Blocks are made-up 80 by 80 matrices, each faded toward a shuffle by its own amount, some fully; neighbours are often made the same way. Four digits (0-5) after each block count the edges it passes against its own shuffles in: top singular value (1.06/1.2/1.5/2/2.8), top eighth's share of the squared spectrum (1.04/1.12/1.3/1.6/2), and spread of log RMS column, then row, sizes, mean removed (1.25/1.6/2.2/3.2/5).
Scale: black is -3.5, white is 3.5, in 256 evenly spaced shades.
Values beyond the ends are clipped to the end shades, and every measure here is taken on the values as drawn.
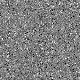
0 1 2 0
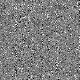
1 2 2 0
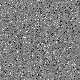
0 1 0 0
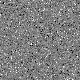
0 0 0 0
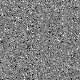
1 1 2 0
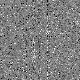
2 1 2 0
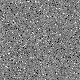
0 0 0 0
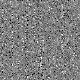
1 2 3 0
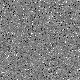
0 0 1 0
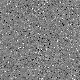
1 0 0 0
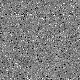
1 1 0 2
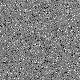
0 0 0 0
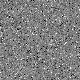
0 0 0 0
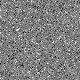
0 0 0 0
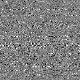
1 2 0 3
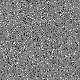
1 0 0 0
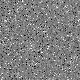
0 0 0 0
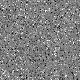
3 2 0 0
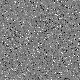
0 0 0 0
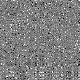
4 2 1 1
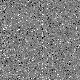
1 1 1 0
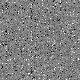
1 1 1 0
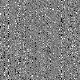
2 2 3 0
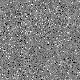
3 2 0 0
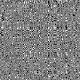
4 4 3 2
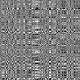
5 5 4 4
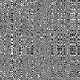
5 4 3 3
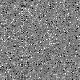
3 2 1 0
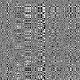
5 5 4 3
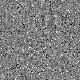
3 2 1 0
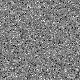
3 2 1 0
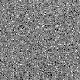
3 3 1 1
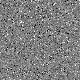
1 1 0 0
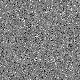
2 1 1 0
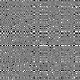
5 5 3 3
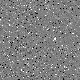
2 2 0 0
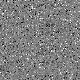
3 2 0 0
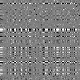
5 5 3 4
